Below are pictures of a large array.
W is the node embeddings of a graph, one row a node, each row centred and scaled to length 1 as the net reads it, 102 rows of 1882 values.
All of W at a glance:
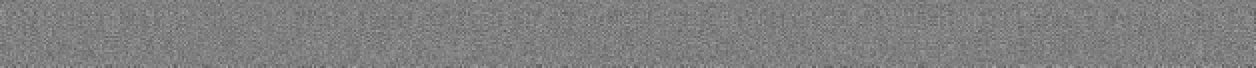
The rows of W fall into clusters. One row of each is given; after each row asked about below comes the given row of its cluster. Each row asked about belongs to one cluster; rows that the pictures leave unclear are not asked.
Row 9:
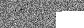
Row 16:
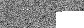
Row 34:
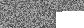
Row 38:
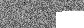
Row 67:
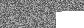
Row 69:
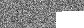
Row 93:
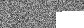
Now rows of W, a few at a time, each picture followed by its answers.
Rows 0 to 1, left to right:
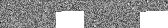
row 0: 67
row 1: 93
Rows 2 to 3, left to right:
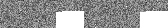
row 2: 16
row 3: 9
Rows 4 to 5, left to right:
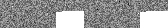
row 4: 38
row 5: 93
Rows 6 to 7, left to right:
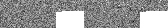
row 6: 69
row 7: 34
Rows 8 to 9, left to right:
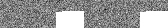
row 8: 16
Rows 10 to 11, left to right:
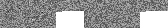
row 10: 16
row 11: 69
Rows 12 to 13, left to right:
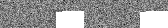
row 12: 34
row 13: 67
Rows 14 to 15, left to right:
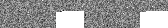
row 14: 93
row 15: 38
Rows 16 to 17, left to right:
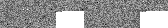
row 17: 34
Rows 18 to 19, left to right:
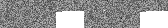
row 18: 16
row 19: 16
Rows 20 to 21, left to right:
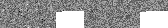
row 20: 93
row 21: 16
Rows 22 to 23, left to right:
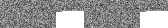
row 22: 38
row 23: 38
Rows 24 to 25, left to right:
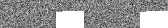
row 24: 34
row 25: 69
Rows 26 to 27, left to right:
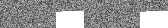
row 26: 69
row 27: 69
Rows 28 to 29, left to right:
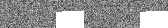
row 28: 93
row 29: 16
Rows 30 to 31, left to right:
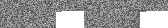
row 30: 69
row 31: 34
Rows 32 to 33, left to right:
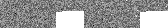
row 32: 38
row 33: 93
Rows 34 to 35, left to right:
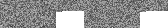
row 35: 16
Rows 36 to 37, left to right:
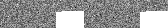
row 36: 69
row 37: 69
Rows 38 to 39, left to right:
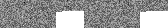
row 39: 93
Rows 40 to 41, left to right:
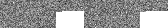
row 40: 34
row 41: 9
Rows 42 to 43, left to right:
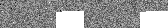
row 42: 93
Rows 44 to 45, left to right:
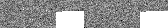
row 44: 16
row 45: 93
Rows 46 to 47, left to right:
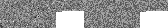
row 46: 38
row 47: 38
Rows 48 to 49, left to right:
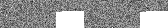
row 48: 9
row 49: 16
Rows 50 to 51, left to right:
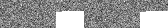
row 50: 9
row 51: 69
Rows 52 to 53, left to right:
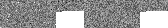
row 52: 93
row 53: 38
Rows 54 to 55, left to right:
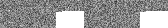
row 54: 16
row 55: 9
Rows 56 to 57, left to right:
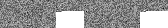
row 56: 67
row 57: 93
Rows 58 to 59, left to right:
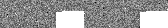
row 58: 38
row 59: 34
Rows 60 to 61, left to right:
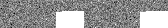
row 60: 9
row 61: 9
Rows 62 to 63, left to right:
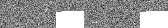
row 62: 67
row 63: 16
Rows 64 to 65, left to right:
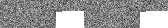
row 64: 34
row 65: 34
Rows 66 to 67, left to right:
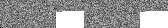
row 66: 93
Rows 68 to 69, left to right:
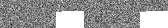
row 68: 9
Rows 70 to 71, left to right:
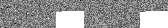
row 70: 9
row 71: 67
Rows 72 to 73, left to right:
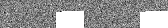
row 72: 93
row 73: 69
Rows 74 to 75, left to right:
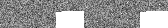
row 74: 67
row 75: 38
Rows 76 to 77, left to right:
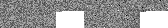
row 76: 9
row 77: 34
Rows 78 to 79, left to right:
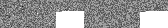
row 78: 9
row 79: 67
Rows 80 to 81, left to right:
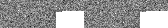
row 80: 34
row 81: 34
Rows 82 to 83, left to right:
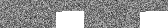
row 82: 38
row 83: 67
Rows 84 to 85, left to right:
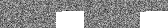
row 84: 69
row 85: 9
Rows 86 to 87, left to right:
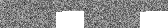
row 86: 38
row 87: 9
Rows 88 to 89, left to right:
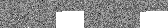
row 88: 93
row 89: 38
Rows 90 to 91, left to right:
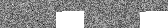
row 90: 93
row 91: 67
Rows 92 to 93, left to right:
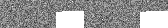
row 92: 38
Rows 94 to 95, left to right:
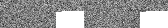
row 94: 69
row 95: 34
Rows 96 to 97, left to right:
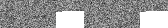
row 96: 16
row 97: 67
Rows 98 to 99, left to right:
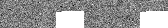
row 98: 67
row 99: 16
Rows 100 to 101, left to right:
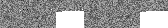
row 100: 16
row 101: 16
